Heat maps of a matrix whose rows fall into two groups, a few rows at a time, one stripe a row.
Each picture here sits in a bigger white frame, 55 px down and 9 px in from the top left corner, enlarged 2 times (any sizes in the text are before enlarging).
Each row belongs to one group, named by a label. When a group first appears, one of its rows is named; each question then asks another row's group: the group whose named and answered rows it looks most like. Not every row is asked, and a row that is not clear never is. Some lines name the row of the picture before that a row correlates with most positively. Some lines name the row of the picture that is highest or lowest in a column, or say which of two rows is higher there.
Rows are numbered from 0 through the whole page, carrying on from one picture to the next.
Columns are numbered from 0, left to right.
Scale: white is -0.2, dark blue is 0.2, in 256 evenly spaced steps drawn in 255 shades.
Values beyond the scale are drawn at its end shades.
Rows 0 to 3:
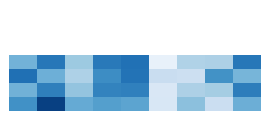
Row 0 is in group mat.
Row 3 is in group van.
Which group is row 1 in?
mat
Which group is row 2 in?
mat
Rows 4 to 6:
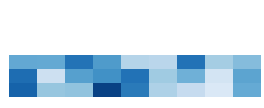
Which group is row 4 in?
van
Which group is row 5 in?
mat
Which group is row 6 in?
mat
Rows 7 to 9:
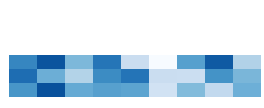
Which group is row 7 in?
van
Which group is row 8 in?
mat
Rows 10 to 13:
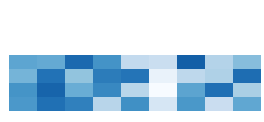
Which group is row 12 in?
van
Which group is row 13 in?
van
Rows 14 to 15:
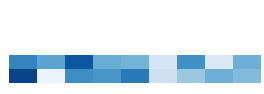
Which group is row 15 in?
mat
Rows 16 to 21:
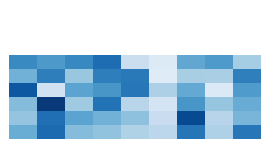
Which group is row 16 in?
van
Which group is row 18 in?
mat
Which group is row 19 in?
van
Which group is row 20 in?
van
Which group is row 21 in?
van
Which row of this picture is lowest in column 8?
16
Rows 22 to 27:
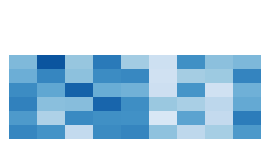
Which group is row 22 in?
van
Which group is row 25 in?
mat
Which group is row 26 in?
mat
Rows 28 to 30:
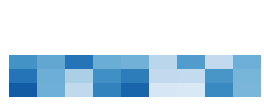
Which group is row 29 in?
mat
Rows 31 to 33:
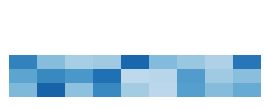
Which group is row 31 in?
mat
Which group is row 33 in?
van
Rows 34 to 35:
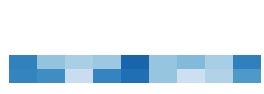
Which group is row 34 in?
mat
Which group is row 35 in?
mat
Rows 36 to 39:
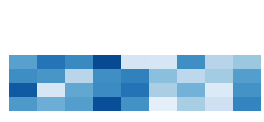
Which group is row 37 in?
mat
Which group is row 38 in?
mat
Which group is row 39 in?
mat
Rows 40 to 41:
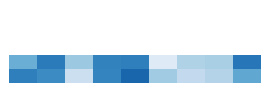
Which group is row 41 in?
mat
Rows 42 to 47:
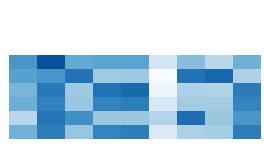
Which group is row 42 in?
van
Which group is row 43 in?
van
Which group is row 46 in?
van
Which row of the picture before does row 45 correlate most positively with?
40
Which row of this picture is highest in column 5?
46
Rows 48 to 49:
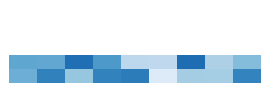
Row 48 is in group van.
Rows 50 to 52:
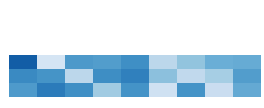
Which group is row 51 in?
mat
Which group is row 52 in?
van
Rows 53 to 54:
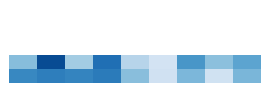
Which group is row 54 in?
van
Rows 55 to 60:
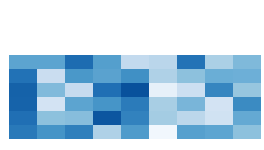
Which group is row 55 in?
van
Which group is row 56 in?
mat
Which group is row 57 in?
mat
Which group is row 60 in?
van
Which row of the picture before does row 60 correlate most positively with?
54
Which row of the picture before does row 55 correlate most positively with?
54
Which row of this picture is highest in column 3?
59
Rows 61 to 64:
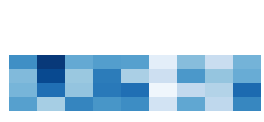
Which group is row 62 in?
van
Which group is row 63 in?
mat
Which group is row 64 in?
mat
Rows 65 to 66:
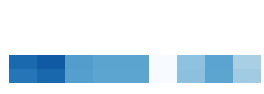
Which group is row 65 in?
van
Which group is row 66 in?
van
